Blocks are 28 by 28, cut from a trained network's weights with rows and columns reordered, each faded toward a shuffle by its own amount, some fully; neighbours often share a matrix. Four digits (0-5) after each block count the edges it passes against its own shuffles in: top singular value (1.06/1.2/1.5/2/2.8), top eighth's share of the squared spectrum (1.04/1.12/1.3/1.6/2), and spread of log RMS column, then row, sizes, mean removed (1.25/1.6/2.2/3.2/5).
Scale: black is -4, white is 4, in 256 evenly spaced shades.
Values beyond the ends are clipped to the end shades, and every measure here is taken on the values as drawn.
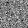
0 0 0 0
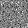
0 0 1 0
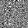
2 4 1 1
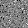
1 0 0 0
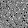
0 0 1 0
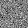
1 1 0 0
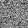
0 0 0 0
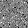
0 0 0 0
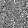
0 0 0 0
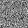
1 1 0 0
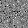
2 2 0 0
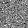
0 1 0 0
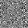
2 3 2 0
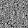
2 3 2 0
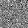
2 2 1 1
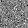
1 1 1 0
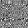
2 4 2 2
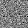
2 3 1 1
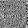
2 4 2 1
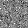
0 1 0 0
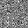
2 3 2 0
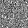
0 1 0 0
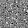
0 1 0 0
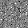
1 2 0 1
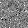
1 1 0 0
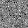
1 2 0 0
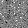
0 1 0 0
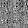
2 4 1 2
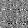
2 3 0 2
